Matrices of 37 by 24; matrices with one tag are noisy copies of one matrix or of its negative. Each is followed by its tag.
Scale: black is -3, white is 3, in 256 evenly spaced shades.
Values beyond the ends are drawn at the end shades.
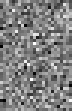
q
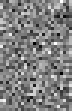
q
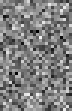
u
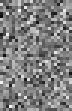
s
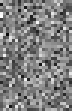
s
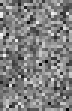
s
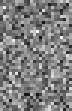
u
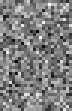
u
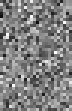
s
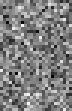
u
